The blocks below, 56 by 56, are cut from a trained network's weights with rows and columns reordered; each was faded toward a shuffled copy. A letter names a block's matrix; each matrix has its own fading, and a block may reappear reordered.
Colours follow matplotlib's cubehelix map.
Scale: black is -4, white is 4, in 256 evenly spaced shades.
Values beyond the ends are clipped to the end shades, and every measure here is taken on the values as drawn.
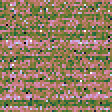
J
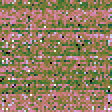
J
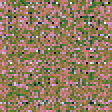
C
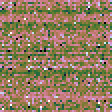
J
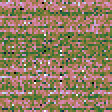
J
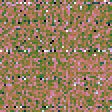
C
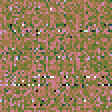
C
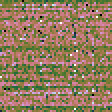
J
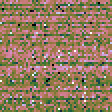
J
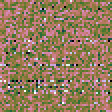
C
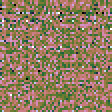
C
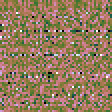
C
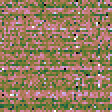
J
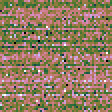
J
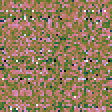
C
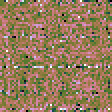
C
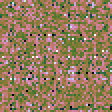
C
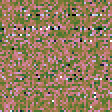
C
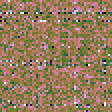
C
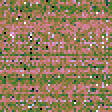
J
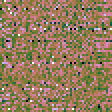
C
